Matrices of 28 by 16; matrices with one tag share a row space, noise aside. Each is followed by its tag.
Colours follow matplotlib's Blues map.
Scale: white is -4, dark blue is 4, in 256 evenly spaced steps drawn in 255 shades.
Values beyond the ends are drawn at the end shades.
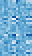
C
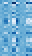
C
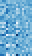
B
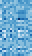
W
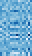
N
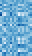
W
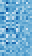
B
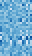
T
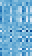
T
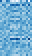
N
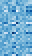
C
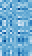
W
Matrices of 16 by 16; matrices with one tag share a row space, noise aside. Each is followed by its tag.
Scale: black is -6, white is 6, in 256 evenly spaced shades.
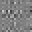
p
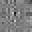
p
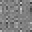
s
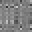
s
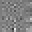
p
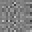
p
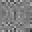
p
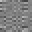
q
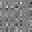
s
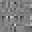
p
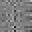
p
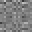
q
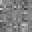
q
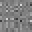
s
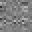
q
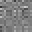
q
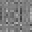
s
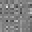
s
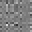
s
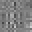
p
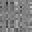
s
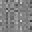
s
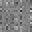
s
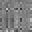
s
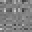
q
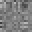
q
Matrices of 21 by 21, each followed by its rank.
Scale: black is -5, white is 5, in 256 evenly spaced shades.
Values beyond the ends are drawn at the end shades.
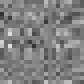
three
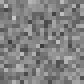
full rank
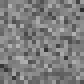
full rank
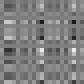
one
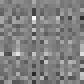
three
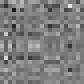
three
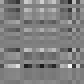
one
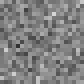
full rank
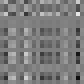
one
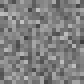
full rank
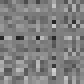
three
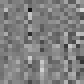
three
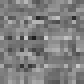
three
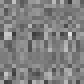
three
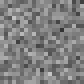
full rank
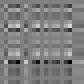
one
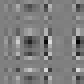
one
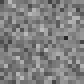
full rank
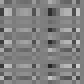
one
